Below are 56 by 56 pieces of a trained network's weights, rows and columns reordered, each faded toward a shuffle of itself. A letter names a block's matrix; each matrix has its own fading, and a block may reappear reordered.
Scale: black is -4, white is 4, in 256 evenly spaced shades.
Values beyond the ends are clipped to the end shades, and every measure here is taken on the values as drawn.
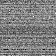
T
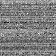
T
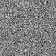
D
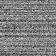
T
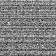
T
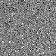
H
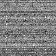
T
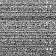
T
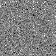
H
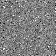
H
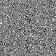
H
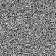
D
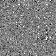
H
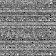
T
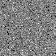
H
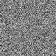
D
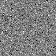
H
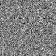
D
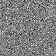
H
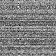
T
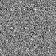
D
